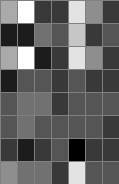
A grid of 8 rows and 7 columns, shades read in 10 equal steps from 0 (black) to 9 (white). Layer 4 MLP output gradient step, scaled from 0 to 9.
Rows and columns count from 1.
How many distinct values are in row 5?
3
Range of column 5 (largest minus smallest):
8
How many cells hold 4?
6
